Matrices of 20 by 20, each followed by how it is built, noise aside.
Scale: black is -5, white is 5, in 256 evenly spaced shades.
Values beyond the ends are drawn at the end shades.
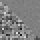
lower triangular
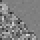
lower triangular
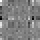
low rank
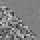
lower triangular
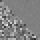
lower triangular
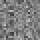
low rank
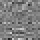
low rank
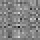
low rank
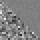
lower triangular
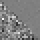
lower triangular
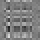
low rank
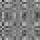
low rank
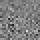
low rank
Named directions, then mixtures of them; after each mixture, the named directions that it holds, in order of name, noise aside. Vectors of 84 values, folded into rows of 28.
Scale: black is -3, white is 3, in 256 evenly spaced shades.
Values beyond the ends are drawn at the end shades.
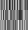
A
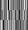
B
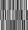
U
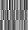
A, B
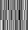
A, B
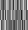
U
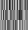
A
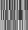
A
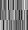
B, U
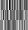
A, B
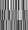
A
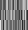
B, U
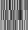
A
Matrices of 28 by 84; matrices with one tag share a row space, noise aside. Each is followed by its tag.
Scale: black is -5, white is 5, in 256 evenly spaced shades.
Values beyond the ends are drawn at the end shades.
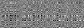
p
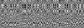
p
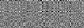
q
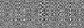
q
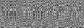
p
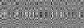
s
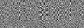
q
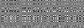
p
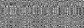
p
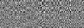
q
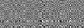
q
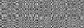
s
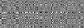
s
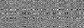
p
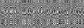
p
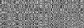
s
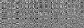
s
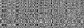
s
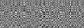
q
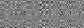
q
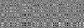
p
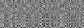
q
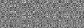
p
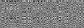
p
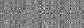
q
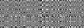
q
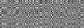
s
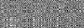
p
